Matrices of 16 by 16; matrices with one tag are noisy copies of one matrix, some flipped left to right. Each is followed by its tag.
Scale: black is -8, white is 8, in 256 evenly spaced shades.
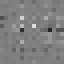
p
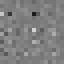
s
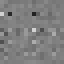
s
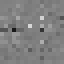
p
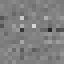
p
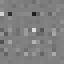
s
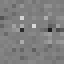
p
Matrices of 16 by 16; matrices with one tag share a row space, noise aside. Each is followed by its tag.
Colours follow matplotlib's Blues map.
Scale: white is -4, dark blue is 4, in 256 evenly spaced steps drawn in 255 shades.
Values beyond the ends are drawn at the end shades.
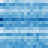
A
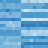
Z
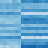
Z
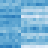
Z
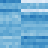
Z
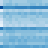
A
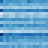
A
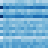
A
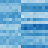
Z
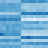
Z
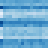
A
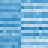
Z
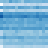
A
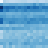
A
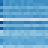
A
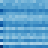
A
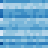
A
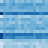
A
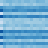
A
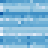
A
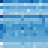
A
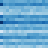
A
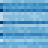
A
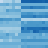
Z
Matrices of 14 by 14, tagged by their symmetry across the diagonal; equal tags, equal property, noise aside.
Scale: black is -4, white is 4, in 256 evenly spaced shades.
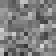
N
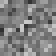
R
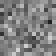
N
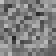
R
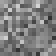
R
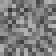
R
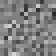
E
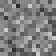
R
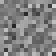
R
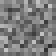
R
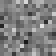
E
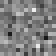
E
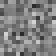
E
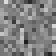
N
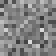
R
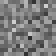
N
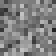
N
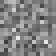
N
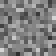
E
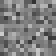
E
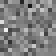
E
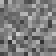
N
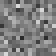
N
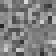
E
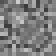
R
